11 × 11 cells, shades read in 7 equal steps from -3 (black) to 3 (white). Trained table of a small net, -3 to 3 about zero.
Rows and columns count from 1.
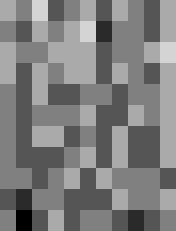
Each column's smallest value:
-1 -3 -1 -1 -1 -1 -2 -1 -2 -1 -1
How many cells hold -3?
1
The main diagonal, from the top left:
1 -1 0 0 -1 1 -1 1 0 0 0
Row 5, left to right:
0 -1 1 -1 -1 0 0 -1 0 0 1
